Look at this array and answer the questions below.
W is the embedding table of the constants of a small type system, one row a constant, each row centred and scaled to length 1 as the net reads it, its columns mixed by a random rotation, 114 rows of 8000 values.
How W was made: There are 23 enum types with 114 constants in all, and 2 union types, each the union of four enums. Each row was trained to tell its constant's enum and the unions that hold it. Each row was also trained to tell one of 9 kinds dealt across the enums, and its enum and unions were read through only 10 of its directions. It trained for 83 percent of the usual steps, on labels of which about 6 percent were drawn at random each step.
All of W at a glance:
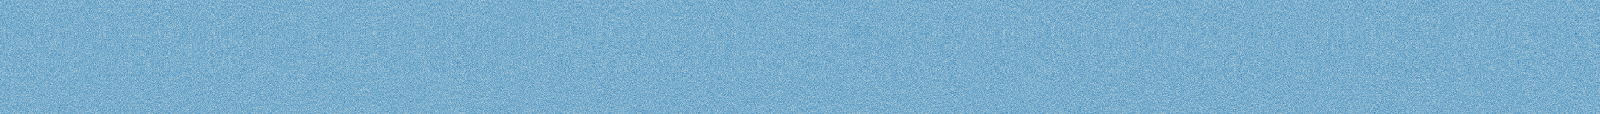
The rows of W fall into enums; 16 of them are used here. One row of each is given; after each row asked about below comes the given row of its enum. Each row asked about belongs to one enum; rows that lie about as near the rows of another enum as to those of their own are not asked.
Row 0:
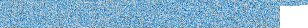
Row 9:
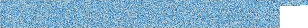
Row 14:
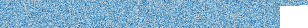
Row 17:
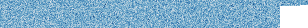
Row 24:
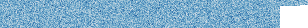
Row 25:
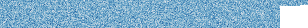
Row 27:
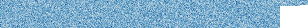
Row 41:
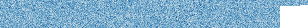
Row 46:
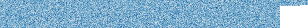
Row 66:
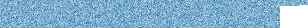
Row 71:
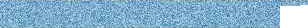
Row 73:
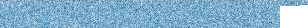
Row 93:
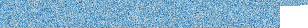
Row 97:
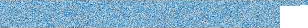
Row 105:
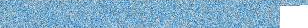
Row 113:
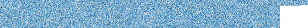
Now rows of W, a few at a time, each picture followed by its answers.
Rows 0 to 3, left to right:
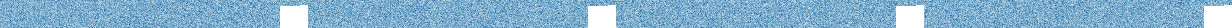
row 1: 17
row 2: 105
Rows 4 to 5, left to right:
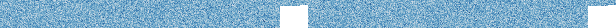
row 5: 113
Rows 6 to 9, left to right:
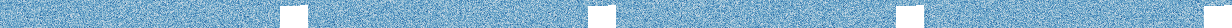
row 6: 93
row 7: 93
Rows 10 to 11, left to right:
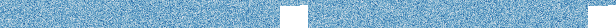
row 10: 24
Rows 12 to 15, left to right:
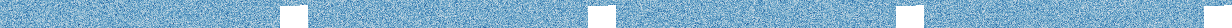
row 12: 46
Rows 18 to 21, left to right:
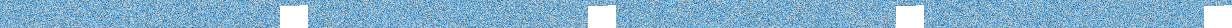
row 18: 17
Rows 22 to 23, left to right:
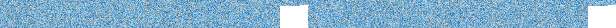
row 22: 25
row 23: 105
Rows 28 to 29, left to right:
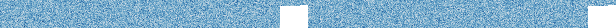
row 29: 66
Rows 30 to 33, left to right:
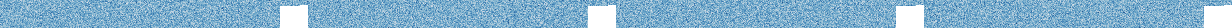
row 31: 71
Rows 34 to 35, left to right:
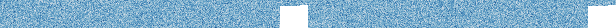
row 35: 24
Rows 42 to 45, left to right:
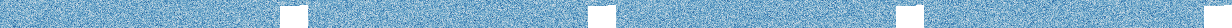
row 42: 27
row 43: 113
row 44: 9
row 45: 46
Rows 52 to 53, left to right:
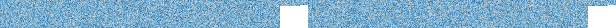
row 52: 41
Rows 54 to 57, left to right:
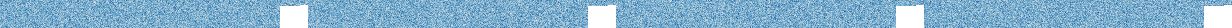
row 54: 25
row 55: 17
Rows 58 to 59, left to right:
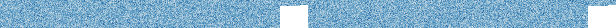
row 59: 105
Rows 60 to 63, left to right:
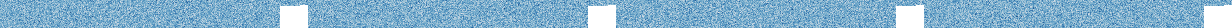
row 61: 46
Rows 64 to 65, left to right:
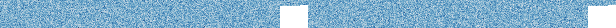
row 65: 97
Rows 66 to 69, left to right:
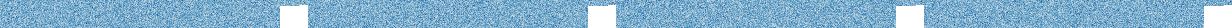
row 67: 66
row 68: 71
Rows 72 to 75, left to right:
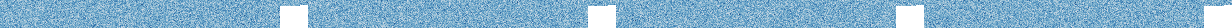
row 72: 41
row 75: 93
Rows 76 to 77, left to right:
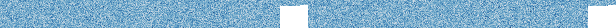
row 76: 25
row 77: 71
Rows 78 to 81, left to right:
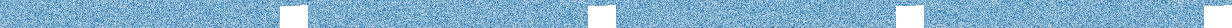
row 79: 0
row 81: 17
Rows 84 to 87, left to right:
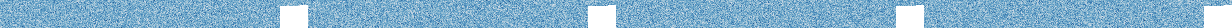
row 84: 93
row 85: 113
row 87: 27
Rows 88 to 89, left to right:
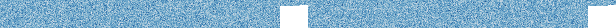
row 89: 24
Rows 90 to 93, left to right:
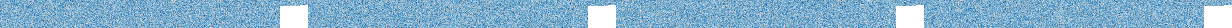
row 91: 93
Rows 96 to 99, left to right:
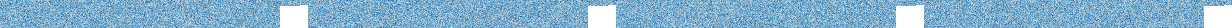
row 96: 105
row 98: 0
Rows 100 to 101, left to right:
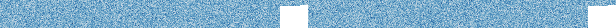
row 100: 105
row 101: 113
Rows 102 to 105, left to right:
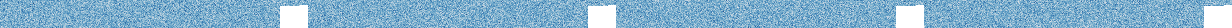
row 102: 0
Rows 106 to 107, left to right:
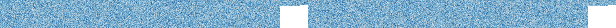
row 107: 97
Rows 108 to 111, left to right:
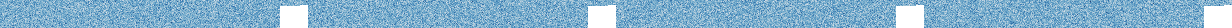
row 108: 24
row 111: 66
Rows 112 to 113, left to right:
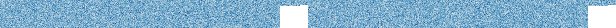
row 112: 97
